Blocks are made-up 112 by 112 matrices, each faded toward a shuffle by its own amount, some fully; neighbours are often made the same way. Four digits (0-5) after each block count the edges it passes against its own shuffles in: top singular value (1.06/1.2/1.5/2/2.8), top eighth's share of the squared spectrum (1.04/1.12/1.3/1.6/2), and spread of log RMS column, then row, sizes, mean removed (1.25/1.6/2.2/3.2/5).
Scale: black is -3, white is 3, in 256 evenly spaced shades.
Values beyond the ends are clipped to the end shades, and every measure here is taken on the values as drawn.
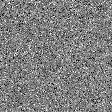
1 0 0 0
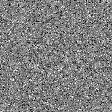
3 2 0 0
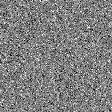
3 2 0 0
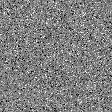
0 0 0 0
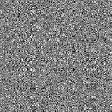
4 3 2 2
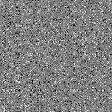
4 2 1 1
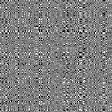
5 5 4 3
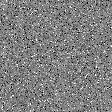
0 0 0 0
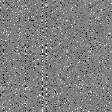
4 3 2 0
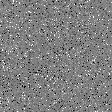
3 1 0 0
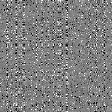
5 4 3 2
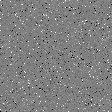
0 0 0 0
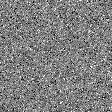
2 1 0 0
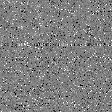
3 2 1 2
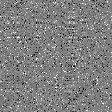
4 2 1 1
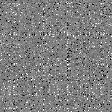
4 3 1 2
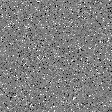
2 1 0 0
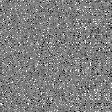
4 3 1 2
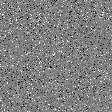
2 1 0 0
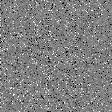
3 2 1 0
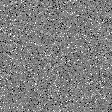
2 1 0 0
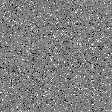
3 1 1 0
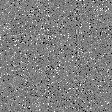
2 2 1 0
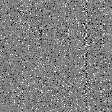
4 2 2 0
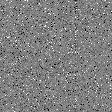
2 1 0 0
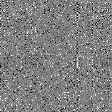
3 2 2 0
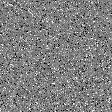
2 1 0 0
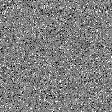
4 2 1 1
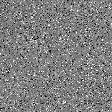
3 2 0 0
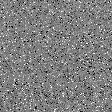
2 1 0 0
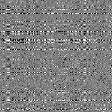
5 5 3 4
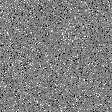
0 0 0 0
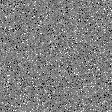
1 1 0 0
